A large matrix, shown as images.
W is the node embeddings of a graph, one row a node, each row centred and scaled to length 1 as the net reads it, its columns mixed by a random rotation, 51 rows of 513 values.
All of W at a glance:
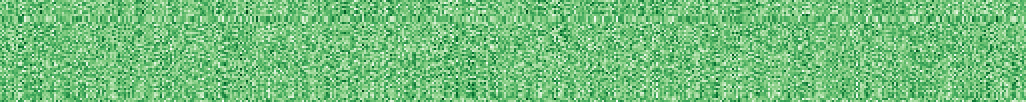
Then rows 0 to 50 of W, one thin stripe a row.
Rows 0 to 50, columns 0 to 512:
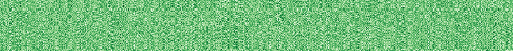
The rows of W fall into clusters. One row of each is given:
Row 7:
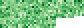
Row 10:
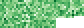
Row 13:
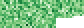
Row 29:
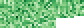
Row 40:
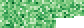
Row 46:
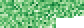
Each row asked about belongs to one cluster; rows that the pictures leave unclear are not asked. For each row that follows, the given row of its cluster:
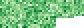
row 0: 7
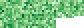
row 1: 40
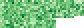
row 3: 40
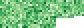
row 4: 7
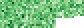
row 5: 40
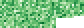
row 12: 46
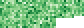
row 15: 7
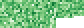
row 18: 46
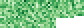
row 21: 29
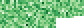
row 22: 13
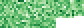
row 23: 10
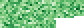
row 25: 40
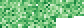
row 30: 7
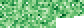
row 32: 46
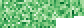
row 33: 10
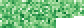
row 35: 40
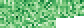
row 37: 29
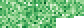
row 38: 7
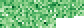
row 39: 46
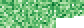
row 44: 46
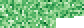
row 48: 46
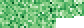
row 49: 40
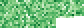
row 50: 10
